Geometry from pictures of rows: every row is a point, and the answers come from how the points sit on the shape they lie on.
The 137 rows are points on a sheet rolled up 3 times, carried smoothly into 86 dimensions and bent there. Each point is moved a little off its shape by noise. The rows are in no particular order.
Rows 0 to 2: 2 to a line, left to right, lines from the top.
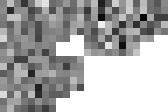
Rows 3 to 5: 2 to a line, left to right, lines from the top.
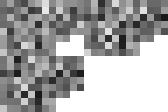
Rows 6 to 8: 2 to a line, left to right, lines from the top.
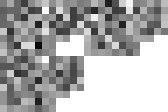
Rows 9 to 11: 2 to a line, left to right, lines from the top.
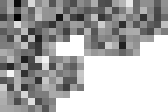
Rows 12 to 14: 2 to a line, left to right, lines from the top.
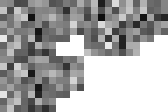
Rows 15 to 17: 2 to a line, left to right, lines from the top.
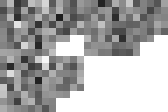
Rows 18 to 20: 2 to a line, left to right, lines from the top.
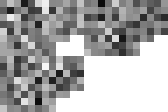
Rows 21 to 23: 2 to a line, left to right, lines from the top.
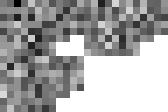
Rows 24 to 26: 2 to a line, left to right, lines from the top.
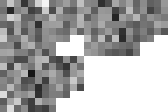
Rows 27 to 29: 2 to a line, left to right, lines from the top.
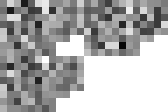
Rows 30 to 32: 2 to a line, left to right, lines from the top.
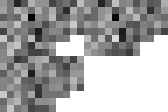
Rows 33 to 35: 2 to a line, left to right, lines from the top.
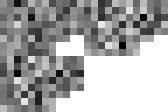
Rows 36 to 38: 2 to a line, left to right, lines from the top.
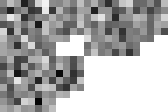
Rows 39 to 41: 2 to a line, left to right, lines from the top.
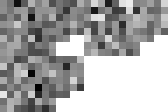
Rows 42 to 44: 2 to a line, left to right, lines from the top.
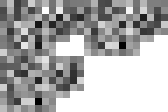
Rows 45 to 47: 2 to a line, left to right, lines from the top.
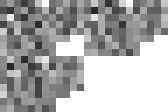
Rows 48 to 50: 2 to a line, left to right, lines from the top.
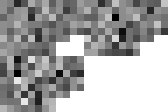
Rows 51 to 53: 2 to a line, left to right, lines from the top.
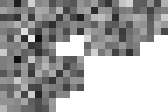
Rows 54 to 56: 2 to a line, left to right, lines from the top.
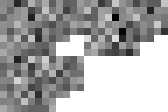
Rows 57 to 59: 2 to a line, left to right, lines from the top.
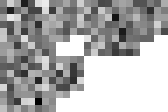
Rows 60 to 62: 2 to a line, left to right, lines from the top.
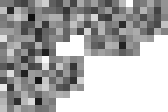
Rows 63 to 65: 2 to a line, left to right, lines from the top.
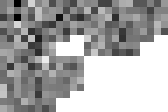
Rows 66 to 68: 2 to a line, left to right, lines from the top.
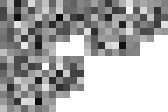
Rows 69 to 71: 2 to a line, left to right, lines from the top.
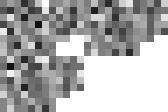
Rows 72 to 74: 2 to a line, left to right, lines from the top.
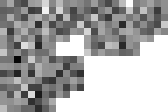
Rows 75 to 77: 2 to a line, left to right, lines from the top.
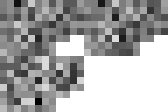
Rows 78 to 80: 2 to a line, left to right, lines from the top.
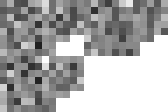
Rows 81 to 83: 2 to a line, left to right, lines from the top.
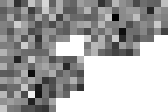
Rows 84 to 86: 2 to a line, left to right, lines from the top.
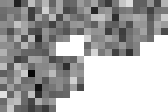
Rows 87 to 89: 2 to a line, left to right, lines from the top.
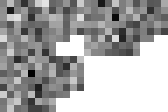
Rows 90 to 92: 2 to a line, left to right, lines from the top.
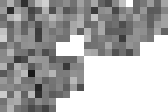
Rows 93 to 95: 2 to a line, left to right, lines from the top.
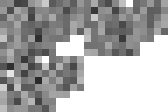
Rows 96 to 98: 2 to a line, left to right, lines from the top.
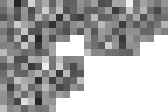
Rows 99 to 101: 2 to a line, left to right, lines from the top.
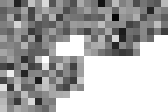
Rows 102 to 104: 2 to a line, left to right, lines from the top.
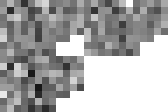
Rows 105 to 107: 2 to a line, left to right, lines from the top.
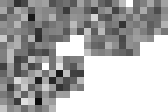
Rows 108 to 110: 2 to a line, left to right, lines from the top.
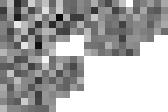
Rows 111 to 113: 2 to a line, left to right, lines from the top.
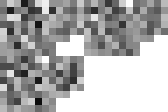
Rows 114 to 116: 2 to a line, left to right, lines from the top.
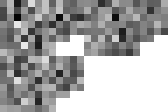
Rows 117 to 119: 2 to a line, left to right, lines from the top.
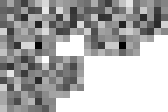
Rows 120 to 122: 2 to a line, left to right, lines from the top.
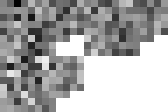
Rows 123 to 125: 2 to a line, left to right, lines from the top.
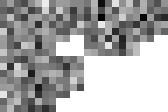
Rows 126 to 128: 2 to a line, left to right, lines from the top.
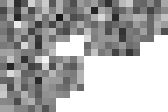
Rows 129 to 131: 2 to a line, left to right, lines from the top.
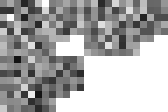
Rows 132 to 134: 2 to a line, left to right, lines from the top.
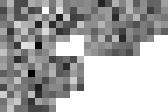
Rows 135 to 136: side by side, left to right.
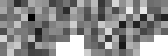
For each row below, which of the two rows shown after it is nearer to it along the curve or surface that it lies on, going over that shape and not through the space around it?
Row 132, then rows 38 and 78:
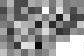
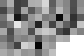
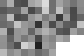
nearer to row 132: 38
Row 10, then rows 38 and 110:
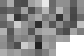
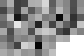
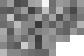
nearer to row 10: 110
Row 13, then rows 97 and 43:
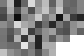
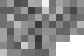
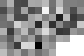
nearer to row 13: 43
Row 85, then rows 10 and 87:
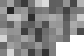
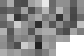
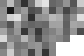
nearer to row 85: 87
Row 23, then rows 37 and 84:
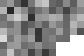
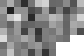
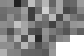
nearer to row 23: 37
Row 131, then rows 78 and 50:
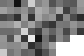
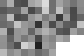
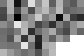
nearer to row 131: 50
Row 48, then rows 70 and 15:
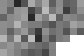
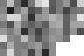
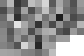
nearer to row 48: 15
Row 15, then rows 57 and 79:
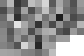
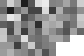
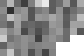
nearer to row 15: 79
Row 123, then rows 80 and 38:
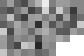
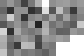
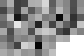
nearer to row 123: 80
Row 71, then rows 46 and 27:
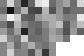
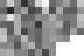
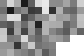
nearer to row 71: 27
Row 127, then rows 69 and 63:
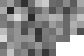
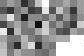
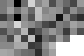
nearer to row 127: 69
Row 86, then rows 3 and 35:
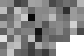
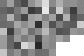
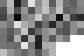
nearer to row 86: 35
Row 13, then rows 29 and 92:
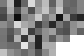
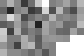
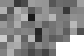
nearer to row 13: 92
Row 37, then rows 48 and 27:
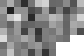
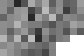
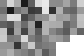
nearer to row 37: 27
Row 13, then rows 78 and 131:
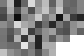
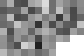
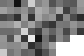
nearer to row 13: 131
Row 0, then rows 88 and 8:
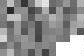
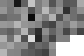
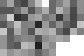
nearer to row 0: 8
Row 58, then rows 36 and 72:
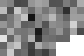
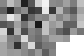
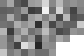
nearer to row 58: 36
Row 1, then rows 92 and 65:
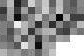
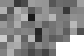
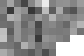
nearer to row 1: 92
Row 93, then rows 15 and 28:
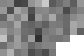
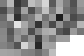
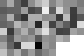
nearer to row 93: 15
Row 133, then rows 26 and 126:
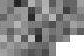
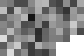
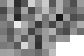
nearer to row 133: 126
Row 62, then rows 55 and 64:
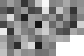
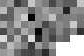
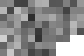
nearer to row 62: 64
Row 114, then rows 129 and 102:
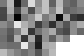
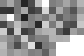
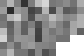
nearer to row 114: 129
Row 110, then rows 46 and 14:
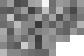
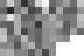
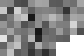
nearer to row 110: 46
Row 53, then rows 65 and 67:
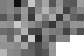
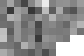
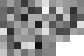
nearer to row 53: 67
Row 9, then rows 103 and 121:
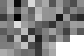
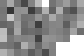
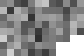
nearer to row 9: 121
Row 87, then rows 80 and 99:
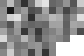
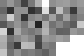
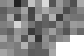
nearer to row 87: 80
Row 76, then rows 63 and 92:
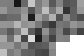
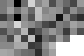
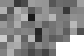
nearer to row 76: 92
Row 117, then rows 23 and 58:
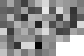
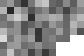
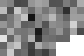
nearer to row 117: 23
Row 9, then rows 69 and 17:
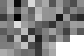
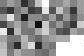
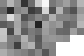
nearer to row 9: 69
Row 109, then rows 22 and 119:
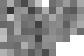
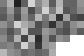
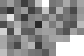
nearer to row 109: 119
